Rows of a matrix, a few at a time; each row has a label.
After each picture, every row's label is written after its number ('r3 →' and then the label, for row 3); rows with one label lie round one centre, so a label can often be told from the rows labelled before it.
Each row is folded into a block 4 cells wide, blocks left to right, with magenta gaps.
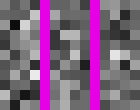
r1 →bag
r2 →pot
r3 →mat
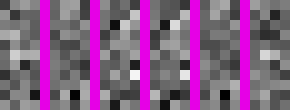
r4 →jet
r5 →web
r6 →bag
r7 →bag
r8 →web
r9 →mat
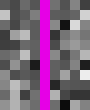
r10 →pot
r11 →bag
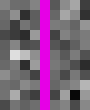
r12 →mat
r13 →web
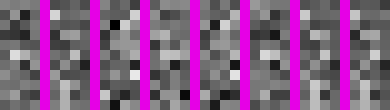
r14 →mat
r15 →pot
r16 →bag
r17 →jet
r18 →bag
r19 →mat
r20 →pot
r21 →pot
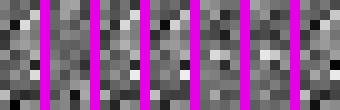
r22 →bag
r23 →web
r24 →bag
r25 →bag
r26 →mat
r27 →mat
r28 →bag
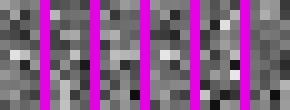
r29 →mat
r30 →pot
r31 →jet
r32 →mat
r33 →bag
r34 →web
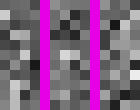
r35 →pot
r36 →mat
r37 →bag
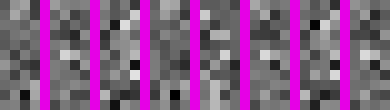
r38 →web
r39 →mat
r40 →bag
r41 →web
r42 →pot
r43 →mat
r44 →bag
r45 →mat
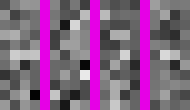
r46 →jet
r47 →bag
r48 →pot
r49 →mat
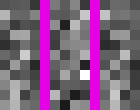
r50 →pot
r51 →bag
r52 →pot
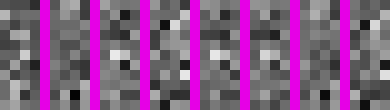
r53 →pot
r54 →web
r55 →mat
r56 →bag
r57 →mat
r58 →mat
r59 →web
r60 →bag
